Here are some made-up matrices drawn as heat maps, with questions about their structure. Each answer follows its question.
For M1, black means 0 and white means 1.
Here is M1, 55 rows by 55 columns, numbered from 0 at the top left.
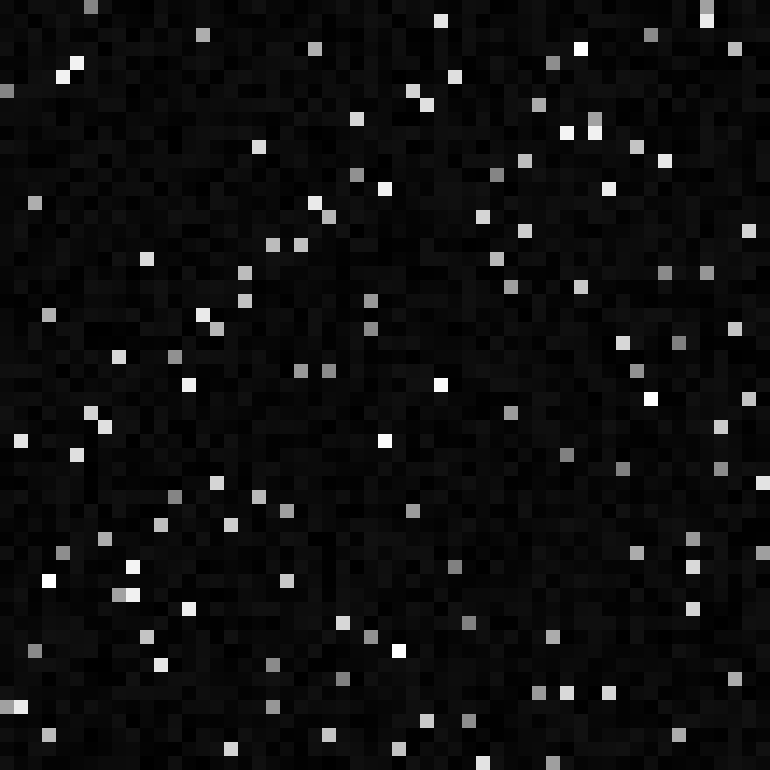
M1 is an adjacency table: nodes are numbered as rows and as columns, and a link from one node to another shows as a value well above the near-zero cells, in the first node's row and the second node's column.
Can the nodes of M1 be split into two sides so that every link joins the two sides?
no
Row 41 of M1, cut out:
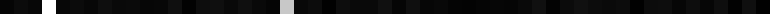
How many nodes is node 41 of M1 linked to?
2
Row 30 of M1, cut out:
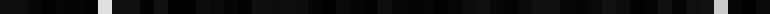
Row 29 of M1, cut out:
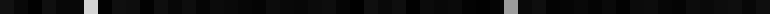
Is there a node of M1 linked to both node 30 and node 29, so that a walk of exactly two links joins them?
no
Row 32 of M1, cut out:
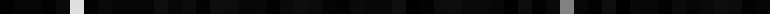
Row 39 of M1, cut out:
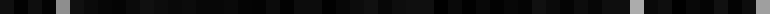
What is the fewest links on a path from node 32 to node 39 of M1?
3
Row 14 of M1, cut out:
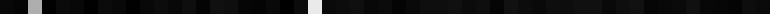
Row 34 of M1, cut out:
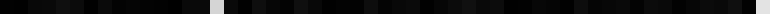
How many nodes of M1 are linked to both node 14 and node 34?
0
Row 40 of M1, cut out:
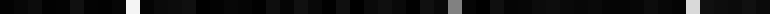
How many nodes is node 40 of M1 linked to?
3
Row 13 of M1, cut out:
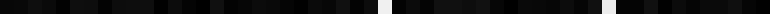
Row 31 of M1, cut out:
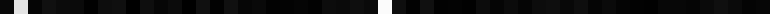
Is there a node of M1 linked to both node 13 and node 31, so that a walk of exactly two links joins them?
yes
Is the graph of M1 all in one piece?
yes
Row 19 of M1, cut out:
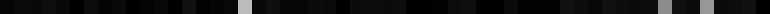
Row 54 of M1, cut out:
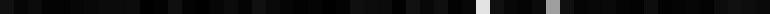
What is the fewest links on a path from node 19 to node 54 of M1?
6
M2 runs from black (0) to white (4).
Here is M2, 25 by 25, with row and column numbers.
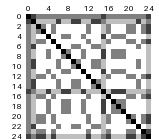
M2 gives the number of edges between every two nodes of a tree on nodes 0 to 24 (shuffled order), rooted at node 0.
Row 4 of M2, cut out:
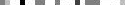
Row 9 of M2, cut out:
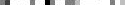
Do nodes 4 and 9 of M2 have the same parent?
no
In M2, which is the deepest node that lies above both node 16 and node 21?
24
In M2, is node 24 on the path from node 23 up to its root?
yes
